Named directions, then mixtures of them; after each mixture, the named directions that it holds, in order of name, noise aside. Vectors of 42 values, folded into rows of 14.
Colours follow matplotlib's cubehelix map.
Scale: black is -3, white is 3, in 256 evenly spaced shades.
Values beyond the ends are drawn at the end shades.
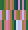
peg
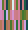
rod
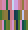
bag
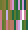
bag, peg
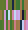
bag, peg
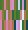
bag, peg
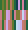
peg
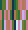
peg, rod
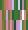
bag, peg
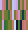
peg, rod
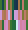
bag, peg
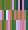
peg, rod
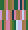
peg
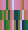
bag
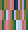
peg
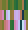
bag, rod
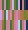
peg, rod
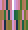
bag, rod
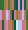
peg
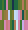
bag
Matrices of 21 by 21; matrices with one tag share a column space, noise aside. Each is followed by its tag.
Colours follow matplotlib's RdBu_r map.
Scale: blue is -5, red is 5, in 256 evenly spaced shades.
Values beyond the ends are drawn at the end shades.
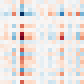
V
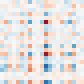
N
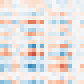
N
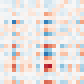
N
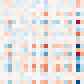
N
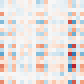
N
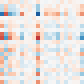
V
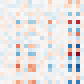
N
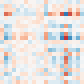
V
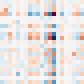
V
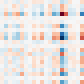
V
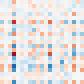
N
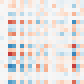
N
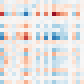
V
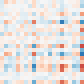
N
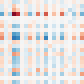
V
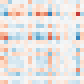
V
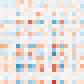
N
